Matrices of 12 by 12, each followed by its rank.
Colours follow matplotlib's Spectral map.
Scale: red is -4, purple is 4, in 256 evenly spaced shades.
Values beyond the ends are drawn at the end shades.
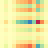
one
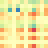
two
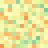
full rank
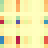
one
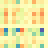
two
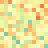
full rank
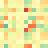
two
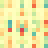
two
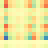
one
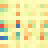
two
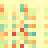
two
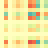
one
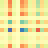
one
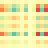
one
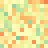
full rank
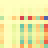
one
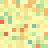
full rank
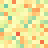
full rank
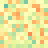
full rank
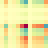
one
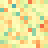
full rank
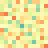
full rank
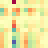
two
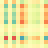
one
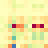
two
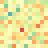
full rank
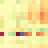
two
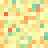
full rank
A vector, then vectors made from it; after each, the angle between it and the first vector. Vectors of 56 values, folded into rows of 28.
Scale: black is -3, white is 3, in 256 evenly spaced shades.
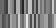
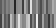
partly aligned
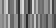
nearly opposite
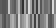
nearly parallel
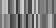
nearly opposite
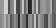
nearly opposite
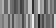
partly aligned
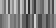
partly opposed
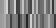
nearly opposite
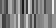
nearly parallel
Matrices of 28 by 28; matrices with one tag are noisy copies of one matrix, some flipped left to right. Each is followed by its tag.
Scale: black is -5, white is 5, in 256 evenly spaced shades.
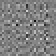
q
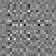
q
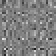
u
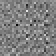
q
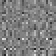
u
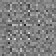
q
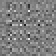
q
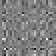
u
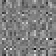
u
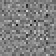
q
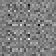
q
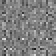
u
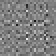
q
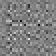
q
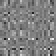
u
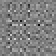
q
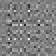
q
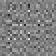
q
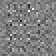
q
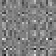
u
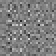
q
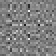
q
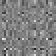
u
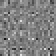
u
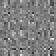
u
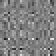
u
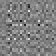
q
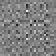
q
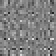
u
